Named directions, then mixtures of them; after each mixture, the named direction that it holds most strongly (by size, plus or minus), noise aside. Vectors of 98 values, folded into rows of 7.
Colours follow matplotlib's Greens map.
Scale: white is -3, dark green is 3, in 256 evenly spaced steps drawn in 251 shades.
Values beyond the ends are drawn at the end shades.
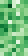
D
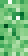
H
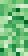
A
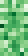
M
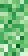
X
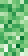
X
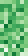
X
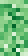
A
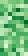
A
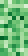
A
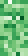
H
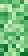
X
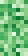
A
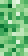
D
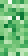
H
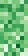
X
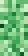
M
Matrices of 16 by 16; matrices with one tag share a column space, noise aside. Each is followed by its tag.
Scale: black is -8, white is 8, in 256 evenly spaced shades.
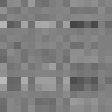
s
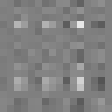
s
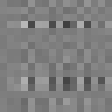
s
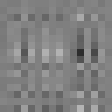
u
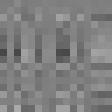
u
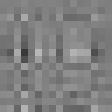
u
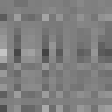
u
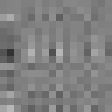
u
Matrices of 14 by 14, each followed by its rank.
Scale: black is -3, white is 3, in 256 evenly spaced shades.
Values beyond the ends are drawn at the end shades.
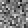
full rank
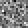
full rank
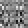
three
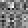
three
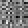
three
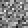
full rank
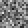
full rank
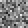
full rank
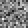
full rank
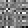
three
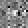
three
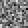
full rank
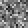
full rank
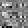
three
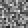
full rank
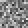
full rank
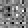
three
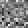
three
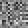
three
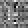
three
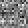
three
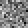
full rank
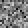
full rank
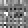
three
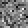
full rank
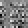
three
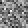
full rank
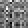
three
